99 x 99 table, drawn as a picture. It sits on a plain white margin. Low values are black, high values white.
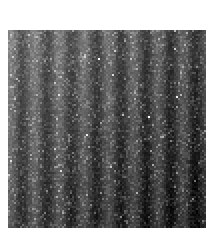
Overall the values sit about 30% of the way up the scale. There is an overall slope up to the top left. The top left is the ninth with the highest average. No single row or column stands out from its neighbours. Stripes running up and down repeat 8 times from left to right. The ninth with the lowest average is the bottom right. Neither half mirrors the other.
